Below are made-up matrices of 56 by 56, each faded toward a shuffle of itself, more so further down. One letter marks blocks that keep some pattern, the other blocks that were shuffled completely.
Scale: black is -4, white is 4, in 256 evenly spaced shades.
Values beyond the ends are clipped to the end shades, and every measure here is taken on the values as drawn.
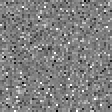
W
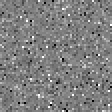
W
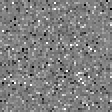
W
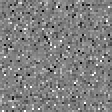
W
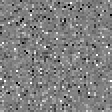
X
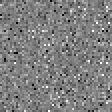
X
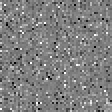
X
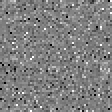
X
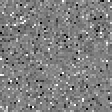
W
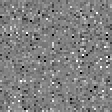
X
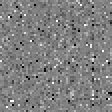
X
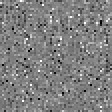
X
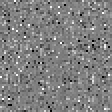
X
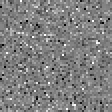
W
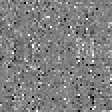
X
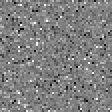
W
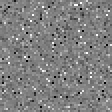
W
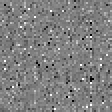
X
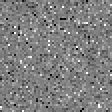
W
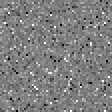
W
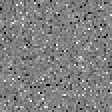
W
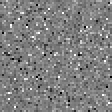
W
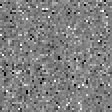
X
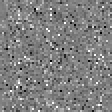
X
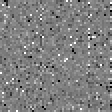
X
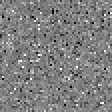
W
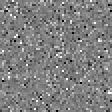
W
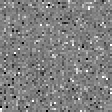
X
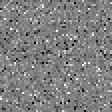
X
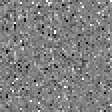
X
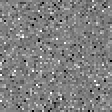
W
